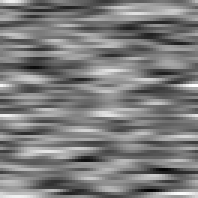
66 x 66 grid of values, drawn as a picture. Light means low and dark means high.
Grain: streaks across. Average level on the scale: 50%. Mirror symmetry: none. Histogram: bell-shaped.
